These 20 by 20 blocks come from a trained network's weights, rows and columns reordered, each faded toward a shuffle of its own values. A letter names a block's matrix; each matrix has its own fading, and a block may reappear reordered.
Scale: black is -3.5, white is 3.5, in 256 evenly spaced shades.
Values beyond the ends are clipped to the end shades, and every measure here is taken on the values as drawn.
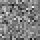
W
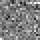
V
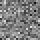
V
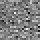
V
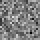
W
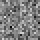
W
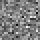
V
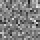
V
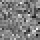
V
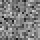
W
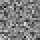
V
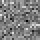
V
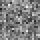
W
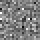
V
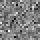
W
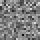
V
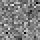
V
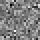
V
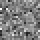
V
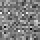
V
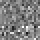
V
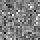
V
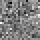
V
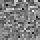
V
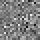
V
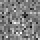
W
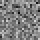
W
